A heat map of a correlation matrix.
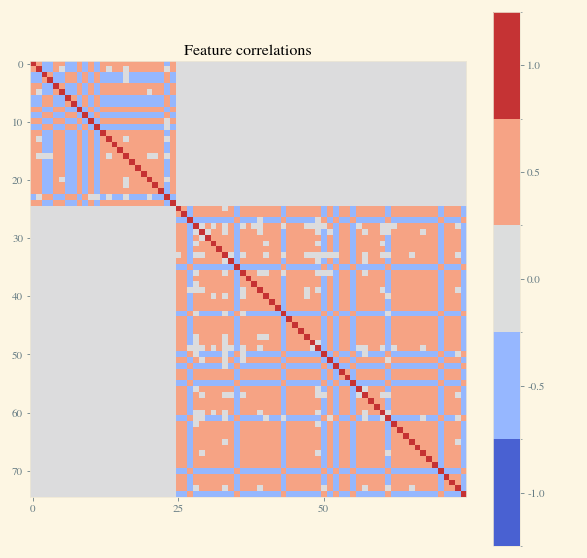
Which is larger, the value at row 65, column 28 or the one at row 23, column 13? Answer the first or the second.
the first
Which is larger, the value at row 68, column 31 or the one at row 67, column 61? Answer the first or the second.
the first
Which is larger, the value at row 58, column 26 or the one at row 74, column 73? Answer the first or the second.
the first
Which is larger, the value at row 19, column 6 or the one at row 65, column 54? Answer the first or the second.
the second
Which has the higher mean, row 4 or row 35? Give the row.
4
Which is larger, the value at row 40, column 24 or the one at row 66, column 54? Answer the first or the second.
the second
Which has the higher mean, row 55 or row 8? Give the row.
8
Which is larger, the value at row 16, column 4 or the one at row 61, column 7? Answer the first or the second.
the first
